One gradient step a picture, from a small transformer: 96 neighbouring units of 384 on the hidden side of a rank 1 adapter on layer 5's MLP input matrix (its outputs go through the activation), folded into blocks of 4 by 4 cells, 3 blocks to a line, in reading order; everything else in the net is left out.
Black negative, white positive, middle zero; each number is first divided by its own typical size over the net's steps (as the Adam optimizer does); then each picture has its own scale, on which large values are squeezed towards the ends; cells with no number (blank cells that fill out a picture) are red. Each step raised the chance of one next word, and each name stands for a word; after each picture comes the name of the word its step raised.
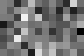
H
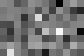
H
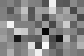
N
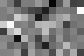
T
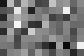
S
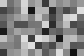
S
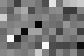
N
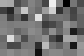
N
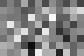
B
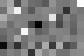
B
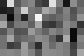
S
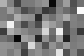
T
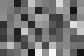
H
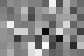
N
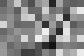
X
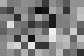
S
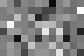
T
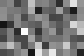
H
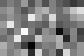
B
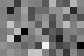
N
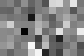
N
